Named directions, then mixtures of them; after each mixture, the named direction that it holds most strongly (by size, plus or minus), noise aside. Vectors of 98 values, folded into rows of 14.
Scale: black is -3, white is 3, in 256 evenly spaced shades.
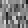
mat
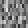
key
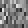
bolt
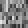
key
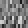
key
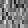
bolt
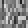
key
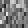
bolt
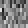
bolt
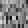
mat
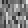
mat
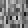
bolt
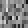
key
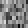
mat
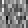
mat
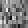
key
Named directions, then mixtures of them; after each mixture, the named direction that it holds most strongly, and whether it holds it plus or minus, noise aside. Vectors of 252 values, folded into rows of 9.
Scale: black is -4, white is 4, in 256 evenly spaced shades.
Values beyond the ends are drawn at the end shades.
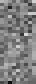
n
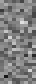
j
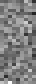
n, minus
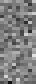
n, plus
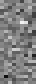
j, plus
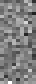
n, minus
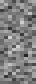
j, plus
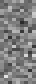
j, minus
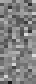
n, plus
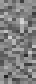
j, plus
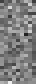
n, minus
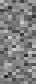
j, plus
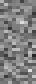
j, plus
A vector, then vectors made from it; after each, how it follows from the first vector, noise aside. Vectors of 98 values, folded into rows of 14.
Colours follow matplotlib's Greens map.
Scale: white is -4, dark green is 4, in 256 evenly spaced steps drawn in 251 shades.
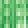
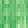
shrunk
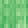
shrunk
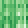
copied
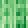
negated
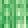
copied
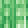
copied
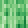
negated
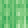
shrunk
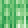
copied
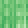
shrunk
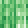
copied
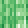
copied
